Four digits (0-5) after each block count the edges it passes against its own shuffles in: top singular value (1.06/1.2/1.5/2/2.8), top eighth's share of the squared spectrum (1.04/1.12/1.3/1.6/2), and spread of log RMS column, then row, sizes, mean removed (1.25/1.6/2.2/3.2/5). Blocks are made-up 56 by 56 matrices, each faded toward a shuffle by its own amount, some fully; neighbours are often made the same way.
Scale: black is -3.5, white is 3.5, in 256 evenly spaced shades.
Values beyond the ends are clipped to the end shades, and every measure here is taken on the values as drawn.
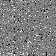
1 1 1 1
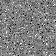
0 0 0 0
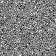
1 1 0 0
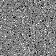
2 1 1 0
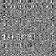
4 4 2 2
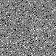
0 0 0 0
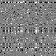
4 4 2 3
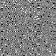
4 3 1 2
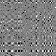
5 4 2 3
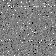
2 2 0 1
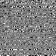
2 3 0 4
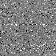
1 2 0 2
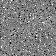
0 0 0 0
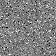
0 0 0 0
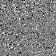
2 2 0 3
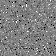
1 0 0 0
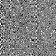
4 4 2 1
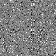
3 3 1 1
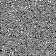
1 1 0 0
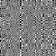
4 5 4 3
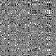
4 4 3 2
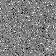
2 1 0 0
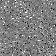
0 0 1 0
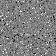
0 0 0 0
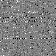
3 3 0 2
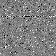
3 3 0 2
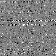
3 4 1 3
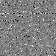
2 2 0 1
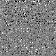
3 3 1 2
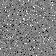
0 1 0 0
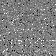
2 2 0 1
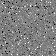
0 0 0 0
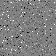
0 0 0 0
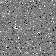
1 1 0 0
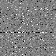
3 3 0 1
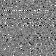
3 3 0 2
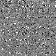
3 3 1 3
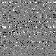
3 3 1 3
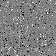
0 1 0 0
